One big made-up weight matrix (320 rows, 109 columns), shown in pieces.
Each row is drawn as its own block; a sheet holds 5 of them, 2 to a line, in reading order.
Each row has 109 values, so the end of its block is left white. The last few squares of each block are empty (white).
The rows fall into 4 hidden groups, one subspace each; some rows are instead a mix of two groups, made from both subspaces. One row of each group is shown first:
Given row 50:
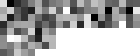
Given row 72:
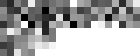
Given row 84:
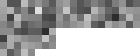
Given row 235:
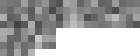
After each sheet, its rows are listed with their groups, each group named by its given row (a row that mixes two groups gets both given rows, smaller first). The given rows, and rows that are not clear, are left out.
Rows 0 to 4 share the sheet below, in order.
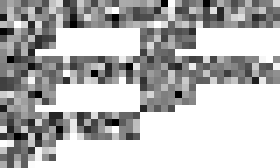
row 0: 235
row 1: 235
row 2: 50
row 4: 235
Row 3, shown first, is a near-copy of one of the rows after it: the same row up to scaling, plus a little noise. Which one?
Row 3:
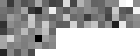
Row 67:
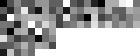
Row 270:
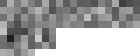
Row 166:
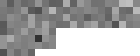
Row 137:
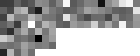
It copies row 166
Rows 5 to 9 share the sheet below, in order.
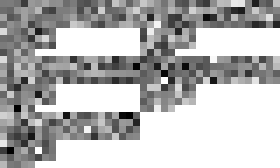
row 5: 84 and 235
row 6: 50
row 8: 72
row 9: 50
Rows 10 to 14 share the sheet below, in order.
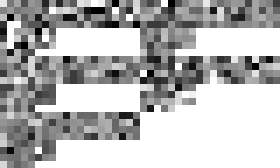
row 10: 50
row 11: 235
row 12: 235
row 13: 84 and 235
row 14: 50
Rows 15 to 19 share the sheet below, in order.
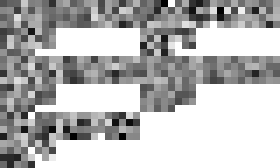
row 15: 50 and 84
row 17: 235
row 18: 235
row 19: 72
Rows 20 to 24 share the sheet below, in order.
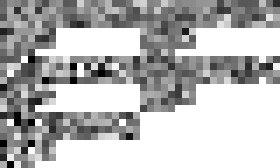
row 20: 84 and 235
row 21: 84
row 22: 235
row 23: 50 and 84
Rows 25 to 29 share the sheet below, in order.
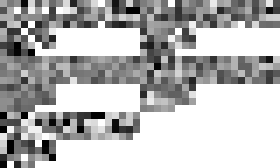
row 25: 72
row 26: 72 and 84
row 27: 72
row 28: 72 and 84
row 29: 50 and 235
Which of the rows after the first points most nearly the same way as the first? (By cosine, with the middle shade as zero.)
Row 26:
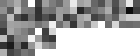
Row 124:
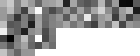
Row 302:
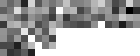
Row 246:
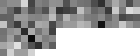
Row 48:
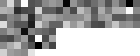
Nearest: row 302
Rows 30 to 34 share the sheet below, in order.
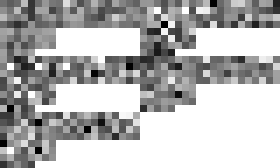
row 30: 235
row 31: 72
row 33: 50
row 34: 50
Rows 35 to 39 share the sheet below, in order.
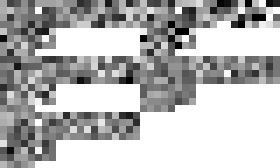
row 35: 84
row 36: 84
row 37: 84
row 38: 50 and 235
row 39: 50
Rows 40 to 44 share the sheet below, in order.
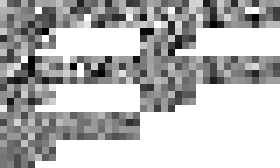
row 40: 84
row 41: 235
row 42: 235
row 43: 235
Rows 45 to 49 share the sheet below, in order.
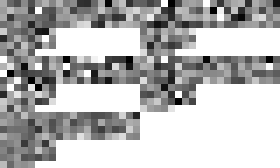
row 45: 84
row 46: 235
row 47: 50
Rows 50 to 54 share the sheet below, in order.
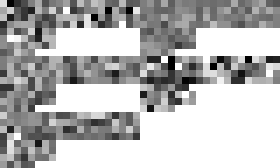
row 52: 235
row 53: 84 and 235
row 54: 50
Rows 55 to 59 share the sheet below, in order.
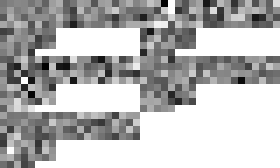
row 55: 235
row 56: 235
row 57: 72
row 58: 72
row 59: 50
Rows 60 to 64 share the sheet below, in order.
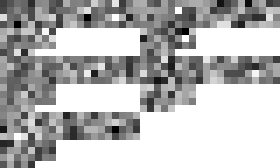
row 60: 84 and 235
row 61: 84
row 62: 50
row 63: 235
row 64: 235
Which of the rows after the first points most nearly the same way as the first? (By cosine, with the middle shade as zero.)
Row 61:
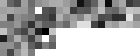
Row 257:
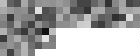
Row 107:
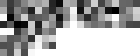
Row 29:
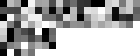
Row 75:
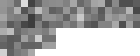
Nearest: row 257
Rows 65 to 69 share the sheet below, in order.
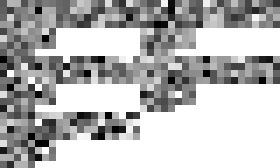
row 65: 84
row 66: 235
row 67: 50
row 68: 50
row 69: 84
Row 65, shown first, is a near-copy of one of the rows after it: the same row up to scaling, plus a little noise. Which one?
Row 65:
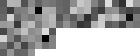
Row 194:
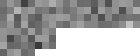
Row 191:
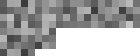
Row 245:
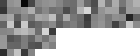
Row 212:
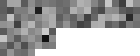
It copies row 212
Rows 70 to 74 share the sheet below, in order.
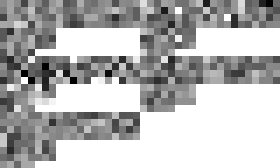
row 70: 235
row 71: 50
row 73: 235
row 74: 50
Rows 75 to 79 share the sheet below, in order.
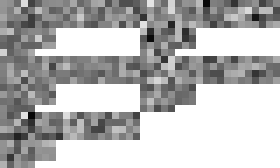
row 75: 50 and 235
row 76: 50 and 235
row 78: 235
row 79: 235
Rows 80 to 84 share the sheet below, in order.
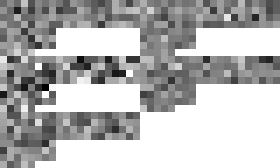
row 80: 72
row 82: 84
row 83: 50
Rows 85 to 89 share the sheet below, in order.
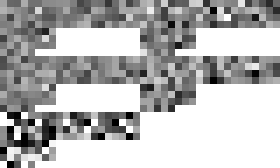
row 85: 84
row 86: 50 and 235
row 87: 84
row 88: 235
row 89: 84
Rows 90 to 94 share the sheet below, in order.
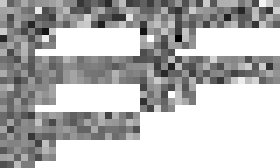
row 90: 84
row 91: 50
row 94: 84
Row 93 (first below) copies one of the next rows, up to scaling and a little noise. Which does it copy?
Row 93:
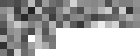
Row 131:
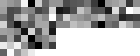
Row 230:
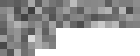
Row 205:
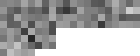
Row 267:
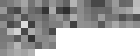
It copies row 230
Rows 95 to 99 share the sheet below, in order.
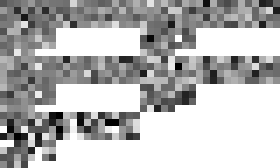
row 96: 50
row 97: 50
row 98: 84 and 235
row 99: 235
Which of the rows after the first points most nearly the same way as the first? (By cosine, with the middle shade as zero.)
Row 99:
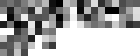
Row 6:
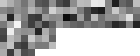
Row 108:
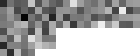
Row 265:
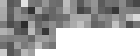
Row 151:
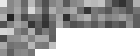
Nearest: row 265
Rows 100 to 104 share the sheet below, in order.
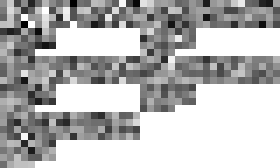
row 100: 72
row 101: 50
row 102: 72
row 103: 235
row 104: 72
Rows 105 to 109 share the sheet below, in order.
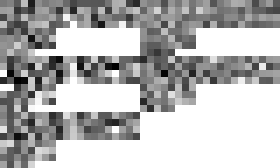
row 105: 50 and 72
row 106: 72
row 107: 235
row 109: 235
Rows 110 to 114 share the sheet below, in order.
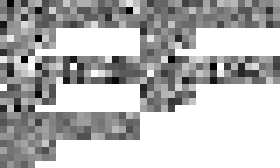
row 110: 50 and 72
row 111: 50 and 84
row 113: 235
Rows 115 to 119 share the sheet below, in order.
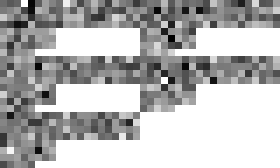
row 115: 235
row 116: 72
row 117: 84
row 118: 72
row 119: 50
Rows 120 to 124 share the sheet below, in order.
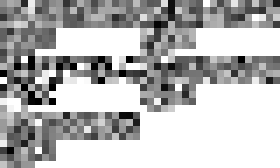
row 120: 235
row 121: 235
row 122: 72
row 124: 50
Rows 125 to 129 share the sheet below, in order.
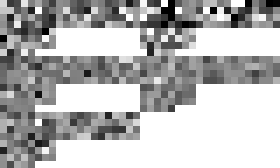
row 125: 84
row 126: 50 and 235
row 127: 50
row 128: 235
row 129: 84
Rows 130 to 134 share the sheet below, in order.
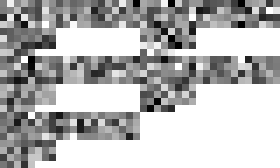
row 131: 72
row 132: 235
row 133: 72 and 84
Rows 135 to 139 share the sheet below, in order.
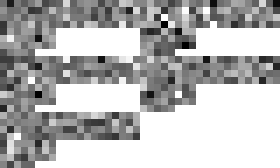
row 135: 50
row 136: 72
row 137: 50
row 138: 50
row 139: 50
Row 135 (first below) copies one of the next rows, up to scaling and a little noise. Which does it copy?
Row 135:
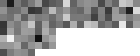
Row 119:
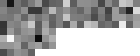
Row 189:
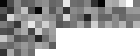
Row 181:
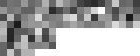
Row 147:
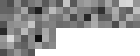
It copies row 119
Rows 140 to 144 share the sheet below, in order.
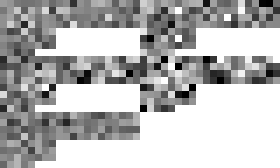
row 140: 72
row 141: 50
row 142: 84
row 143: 84 and 235
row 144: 72
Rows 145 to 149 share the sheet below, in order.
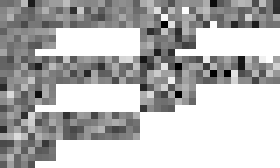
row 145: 235
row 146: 72
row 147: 50
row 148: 50
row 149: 235
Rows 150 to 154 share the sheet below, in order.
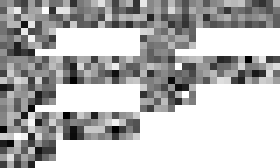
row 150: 72
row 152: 235
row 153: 84
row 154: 235
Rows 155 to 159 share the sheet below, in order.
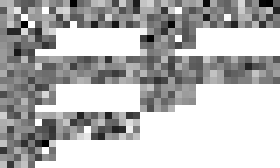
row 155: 72
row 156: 50
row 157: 84
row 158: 235
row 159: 84
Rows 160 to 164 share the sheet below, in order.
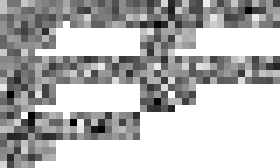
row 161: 235
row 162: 50
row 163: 72
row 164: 235
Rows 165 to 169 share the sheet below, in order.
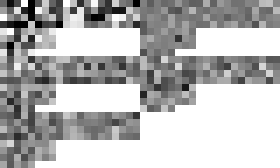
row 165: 235
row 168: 84
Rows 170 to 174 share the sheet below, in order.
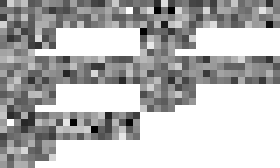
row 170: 50 and 72
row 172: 50
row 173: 50
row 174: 50 and 235
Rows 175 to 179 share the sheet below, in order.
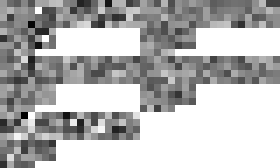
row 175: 84
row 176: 72 and 84
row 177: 235
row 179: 235
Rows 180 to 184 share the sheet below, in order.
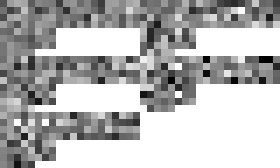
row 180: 50 and 72
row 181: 50
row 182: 72
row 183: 50
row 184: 72
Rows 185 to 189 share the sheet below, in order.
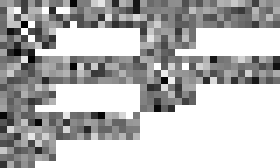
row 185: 72
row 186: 50
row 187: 235
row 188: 72
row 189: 50
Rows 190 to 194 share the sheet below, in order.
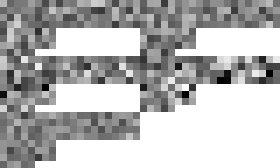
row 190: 50
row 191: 84
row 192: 84
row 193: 84
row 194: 84
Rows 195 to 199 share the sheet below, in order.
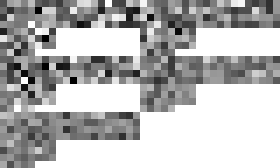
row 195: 84
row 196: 50
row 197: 72
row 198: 235
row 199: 50
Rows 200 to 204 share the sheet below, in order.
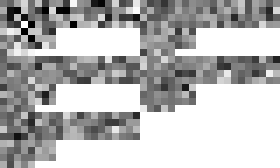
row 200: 72
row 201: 50 and 84
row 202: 84
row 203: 84
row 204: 235
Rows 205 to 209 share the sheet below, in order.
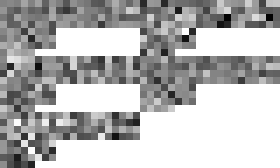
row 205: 72
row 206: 84
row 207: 50 and 84
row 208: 72
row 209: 72
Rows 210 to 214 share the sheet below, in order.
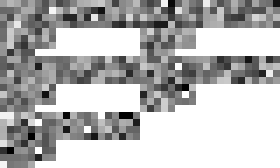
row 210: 50
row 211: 235
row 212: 84
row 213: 84
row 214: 50
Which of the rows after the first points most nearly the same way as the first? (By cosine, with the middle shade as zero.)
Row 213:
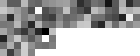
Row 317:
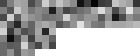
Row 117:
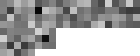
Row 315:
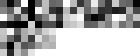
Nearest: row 317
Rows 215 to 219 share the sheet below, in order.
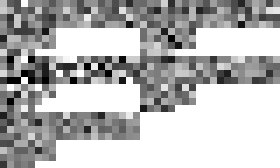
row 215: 84
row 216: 72
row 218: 72 and 84
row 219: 50
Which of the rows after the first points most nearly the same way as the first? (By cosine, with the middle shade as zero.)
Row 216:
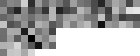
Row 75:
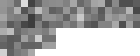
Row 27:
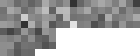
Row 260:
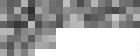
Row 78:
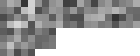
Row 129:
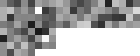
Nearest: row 129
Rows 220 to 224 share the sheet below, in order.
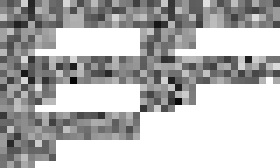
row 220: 235
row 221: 235
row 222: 72 and 235
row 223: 84
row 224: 50
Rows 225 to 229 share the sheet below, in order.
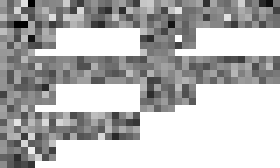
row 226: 50
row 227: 84
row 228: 50
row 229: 72
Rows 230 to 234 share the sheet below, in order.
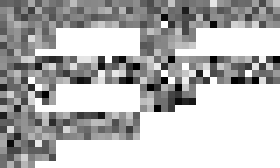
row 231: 72
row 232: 84
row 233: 72
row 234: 50
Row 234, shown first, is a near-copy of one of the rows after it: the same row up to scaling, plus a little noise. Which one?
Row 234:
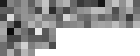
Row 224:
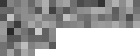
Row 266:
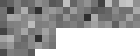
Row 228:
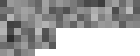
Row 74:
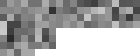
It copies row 224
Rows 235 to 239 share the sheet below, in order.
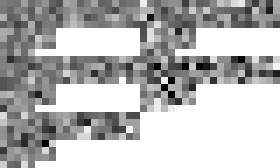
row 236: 50
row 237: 50
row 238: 72
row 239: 84
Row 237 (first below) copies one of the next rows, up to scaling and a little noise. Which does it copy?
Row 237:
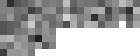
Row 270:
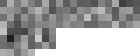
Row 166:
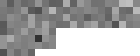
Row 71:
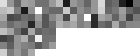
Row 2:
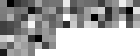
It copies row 2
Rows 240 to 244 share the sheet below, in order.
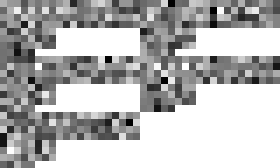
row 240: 72
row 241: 235
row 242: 84
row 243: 72
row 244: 50
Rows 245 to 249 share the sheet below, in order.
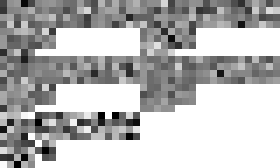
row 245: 84
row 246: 72
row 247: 50 and 84
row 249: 84
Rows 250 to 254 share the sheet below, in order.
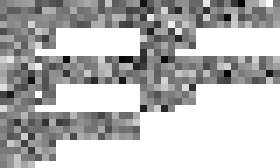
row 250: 84
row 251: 50
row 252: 50
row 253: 84
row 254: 72
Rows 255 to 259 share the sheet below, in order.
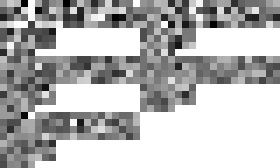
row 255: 235
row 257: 84
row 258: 84
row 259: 235
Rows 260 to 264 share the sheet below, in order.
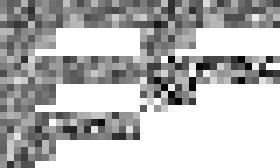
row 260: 235
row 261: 235
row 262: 235
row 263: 72
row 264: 50
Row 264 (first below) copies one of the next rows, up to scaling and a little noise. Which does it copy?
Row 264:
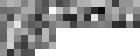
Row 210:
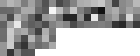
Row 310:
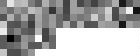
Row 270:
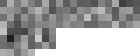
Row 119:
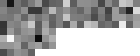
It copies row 210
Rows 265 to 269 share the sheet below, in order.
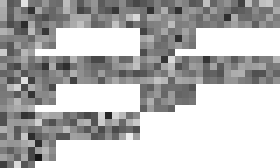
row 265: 84 and 235
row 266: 50
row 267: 72
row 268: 235
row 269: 84
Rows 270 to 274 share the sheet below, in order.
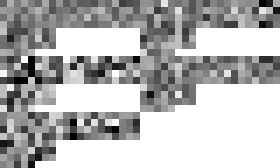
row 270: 50
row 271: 50 and 84
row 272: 235
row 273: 50
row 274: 235
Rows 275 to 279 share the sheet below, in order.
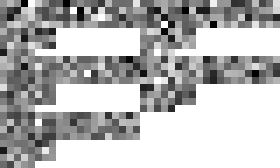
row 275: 235
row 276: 72
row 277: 50
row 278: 235
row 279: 84
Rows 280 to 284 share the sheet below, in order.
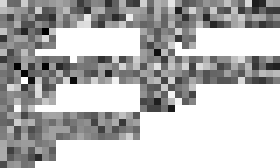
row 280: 84
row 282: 72
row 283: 72
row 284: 84
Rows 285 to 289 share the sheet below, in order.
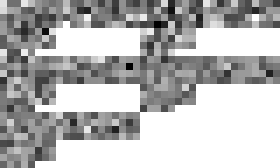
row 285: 84
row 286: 235
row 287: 50 and 72
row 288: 84
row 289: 50 and 235
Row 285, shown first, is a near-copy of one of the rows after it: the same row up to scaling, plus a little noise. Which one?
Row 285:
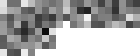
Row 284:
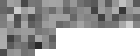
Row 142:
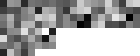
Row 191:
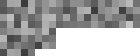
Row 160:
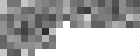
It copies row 160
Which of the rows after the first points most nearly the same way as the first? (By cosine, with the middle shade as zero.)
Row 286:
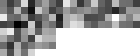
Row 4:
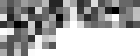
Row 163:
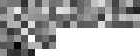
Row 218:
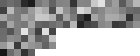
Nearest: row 4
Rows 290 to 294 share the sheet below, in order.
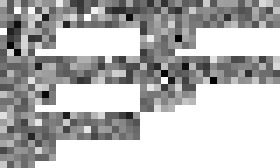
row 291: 50
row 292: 84
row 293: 72
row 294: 50
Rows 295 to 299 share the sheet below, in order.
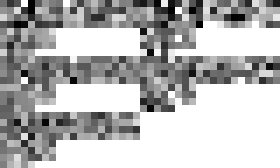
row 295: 235
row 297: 72
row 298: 72
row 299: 72
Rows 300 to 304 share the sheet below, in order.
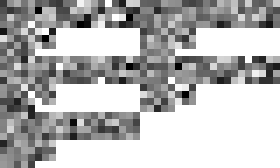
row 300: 84
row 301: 84
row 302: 72
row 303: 84
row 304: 235
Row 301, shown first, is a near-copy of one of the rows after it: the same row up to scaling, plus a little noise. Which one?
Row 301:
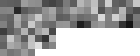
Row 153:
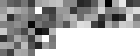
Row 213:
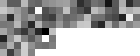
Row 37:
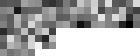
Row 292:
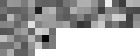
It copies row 37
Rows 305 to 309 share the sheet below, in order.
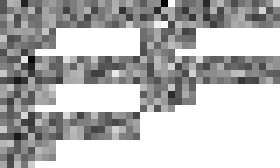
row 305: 84
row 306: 72 and 235
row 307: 235
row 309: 235
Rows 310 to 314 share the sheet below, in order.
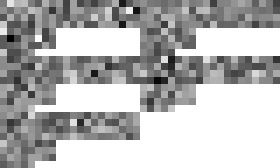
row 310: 50
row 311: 72
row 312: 50 and 235
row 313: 235
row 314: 235
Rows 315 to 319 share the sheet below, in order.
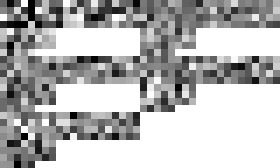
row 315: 235
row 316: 50 and 235
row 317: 50 and 84
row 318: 50
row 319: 72
